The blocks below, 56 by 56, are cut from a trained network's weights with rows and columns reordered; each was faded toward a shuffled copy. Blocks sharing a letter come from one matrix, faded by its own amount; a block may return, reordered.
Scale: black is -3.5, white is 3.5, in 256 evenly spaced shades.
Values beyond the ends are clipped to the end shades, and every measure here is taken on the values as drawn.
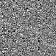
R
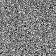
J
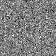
J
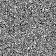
J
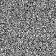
R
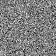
J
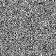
R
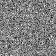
J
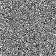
J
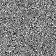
J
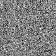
J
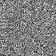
R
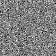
J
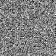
R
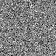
J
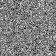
J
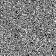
J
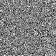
R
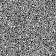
J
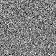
R
